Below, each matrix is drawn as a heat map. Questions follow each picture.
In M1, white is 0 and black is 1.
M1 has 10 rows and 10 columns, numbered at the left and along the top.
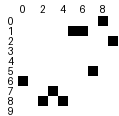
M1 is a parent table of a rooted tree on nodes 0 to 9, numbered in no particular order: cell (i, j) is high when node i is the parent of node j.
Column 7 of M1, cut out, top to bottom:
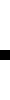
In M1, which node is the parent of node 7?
5
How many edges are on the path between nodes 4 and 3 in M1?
7
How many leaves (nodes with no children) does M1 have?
3
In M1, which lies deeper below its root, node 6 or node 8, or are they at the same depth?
node 8
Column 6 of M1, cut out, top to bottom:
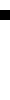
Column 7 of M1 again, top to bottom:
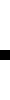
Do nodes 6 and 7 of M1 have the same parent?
no
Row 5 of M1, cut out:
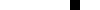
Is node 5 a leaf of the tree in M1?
no
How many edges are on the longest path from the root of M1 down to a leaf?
5
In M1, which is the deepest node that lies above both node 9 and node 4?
8
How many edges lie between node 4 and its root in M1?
4
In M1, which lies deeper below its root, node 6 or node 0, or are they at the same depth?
node 0
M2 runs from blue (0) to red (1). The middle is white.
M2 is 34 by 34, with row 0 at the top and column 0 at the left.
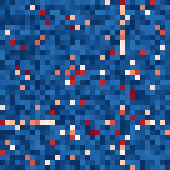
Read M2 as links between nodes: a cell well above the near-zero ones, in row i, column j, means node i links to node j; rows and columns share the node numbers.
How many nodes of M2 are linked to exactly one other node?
5
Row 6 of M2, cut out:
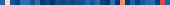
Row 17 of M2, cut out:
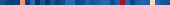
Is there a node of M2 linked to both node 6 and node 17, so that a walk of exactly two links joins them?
yes
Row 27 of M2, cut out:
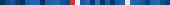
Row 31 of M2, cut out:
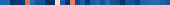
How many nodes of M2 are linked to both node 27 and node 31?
1
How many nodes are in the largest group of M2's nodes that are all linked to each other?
3
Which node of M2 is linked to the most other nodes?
node 24
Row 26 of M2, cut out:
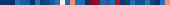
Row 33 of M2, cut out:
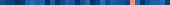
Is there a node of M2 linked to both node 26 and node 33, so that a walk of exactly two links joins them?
no
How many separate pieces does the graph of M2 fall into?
2
